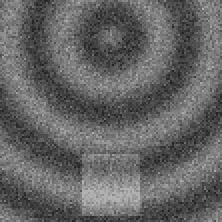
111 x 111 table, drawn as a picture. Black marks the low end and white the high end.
There is no overall slope. Overall the values sit about 40% of the way up the scale. Concentric rings centre on the top middle. The bottom middle is the ninth with the highest average. An odd patch, higher than its surroundings, sits in the bottom middle.
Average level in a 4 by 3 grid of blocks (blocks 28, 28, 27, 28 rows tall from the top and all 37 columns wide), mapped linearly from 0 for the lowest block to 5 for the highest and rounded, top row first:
202 / 222 / 131 / 151
